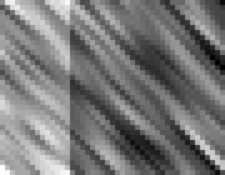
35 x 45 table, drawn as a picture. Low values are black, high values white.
The histogram is bell-shaped. A vertical seam about 30% of the way across splits the table, and the left part is higher. The ninth with the highest average is the bottom left. The grain runs diagonally down to the right.
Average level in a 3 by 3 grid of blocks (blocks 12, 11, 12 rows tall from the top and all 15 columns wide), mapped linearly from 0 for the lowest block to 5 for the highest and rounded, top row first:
4 1 0
3 0 0
5 0 0
